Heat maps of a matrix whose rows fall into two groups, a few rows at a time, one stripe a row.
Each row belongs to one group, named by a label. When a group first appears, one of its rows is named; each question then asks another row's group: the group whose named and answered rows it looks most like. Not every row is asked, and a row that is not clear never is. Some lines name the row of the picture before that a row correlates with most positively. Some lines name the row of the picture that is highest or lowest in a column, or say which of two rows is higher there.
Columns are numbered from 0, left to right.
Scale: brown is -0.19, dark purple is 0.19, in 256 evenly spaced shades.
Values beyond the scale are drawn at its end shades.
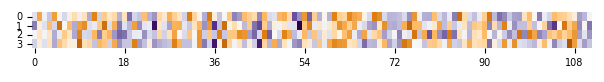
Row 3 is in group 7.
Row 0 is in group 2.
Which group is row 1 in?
7
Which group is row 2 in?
2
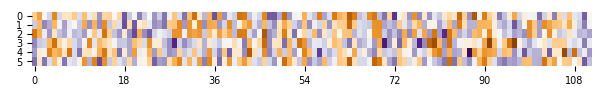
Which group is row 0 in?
2
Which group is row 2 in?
2
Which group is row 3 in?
7
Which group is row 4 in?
7
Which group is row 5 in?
2
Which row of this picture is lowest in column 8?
0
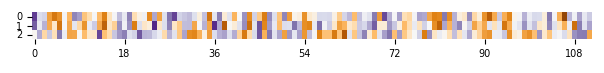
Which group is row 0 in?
7
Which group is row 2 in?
2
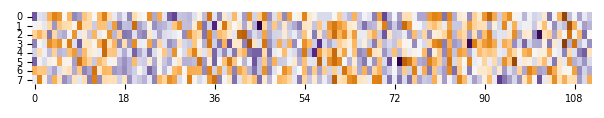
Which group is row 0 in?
7
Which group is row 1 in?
7
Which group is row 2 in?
2
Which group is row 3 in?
7
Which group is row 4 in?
2
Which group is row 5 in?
7
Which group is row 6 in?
2
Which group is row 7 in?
2
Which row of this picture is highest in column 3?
2
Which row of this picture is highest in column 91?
1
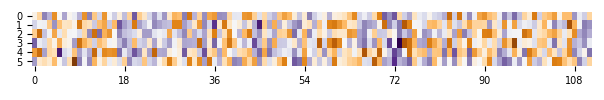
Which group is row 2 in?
2
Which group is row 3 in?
7
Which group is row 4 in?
2
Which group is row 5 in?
2
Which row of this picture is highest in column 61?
4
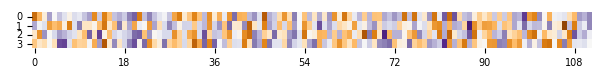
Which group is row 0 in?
2
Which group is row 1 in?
7
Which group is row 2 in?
2
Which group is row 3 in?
2
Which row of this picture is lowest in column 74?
0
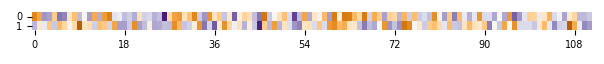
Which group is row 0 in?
2
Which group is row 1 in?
7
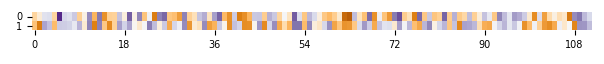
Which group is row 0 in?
2
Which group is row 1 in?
2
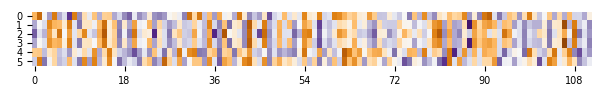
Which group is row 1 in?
7
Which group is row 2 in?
7
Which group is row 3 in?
7
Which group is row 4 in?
2
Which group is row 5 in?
2
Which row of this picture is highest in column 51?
4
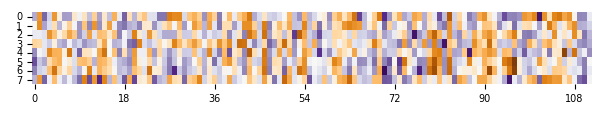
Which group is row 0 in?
2
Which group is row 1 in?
2
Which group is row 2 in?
7
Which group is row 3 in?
2
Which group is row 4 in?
7
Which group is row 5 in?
7
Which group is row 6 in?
7
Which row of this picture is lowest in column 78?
3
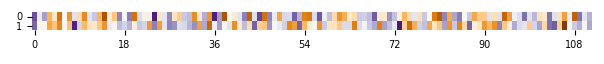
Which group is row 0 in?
7
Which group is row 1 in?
7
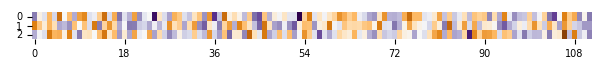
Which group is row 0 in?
7
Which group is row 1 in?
2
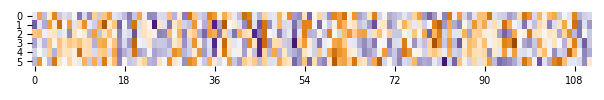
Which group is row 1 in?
7
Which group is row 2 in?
2
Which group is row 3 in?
7
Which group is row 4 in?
7
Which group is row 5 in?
2
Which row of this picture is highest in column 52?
3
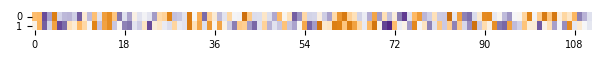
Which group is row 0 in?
2
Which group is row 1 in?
2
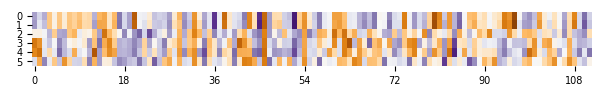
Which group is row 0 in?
7
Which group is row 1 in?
7
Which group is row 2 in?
2
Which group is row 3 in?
2
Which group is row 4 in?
2
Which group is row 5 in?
2
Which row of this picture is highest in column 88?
5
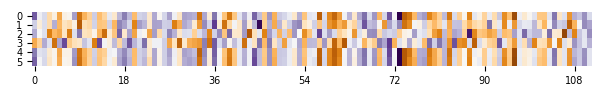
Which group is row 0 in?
7
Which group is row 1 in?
7
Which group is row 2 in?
7
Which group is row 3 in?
2
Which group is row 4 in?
7
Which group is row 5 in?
7
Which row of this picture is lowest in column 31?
3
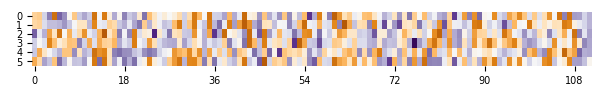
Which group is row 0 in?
2
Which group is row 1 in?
2
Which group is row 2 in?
7
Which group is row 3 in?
7
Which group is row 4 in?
2
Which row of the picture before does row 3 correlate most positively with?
2
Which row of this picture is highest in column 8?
4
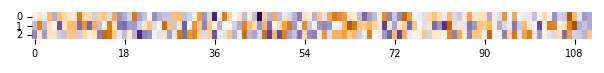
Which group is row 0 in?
7
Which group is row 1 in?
2
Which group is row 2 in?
2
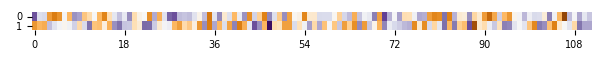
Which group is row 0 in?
7
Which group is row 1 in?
2
